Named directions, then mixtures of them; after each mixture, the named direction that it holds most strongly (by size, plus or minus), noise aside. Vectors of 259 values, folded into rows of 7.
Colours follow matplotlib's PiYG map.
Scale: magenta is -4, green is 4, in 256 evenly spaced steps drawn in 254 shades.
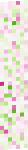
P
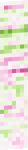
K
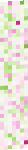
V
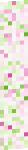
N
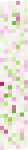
P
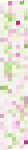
V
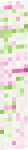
K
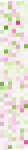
V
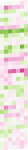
K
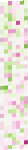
V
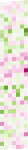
K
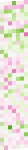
N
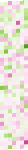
V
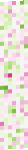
V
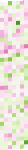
V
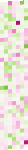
V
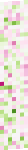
P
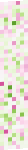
P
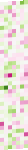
N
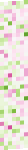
N
